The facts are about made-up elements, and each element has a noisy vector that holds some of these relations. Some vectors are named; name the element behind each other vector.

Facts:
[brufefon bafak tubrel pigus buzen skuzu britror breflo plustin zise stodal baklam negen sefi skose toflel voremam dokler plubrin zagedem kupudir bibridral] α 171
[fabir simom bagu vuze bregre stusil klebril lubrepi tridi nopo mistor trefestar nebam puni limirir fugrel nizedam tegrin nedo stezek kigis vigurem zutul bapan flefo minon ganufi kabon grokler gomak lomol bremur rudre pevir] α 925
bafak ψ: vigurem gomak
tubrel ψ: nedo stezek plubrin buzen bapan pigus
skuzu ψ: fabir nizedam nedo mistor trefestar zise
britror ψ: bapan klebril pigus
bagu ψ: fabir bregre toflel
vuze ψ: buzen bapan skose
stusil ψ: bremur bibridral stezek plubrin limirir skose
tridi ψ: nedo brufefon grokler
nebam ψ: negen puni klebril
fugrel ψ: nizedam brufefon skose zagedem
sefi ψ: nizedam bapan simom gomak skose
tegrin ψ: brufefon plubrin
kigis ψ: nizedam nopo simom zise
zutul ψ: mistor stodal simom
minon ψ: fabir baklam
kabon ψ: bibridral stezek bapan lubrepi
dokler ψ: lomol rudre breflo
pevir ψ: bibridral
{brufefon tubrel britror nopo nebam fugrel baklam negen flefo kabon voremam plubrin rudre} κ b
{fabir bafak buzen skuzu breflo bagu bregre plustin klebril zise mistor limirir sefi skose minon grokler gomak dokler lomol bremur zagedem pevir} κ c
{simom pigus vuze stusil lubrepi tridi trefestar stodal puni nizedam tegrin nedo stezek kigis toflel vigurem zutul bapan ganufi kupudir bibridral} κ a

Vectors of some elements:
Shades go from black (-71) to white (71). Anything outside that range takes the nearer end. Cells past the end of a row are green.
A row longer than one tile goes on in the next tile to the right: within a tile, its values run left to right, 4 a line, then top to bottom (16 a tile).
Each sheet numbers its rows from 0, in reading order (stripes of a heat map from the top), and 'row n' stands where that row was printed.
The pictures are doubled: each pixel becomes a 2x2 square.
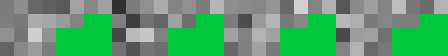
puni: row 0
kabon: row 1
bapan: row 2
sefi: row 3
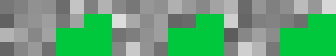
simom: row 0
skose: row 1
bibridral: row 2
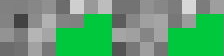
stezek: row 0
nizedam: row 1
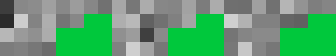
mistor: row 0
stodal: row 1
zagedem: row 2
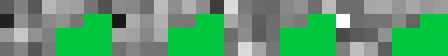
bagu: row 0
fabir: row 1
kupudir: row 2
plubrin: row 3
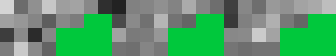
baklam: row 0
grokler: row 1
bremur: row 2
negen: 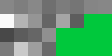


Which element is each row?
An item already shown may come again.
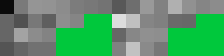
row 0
fugrel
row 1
zagedem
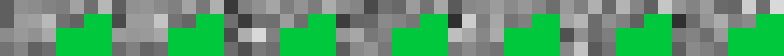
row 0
gomak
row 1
gomak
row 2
kabon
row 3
ganufi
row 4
mistor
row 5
bafak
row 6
vigurem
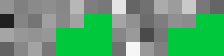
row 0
trefestar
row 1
toflel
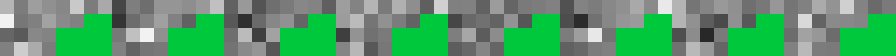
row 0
pigus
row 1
pevir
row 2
rudre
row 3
bafak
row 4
flefo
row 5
stusil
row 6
voremam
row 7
skuzu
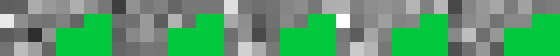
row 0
brufefon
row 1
nebam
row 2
kupudir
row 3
pigus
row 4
nopo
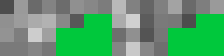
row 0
klebril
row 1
plustin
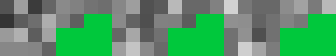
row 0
lomol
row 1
dokler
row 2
kupudir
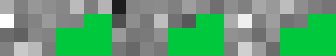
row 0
pigus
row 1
grokler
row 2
zise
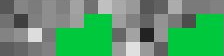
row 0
vuze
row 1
breflo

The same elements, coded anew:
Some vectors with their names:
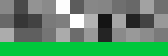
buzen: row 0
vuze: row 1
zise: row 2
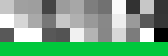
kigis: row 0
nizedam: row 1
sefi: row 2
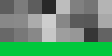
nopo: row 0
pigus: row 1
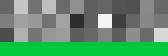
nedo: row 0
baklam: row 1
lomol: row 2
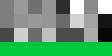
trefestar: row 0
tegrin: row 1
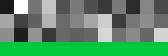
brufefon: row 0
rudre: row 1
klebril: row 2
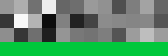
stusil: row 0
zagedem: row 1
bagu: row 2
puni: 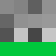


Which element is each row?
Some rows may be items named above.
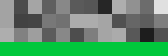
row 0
bafak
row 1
nebam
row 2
bibridral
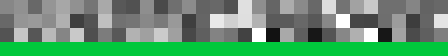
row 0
ganufi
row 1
stodal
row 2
mistor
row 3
voremam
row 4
fugrel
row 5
bibridral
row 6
skuzu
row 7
voremam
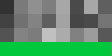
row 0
grokler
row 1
bafak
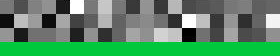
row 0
pevir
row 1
brufefon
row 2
gomak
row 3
kabon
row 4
negen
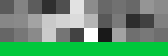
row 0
nopo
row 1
fugrel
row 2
dokler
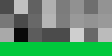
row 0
plubrin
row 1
trefestar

